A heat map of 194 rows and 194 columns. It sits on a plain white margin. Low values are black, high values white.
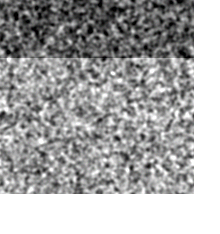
A horizontal seam about 30% of the way down splits the table, and the bottom part is higher. The field is mottled with small blotches. The values follow a bell shape. Overall the values sit about 50% of the way up the scale.
